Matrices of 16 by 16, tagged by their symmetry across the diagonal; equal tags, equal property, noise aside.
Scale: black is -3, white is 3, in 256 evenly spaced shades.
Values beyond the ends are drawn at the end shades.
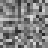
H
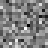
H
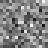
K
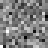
K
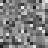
H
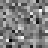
H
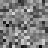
K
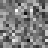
K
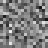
K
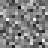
H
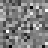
H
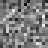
K
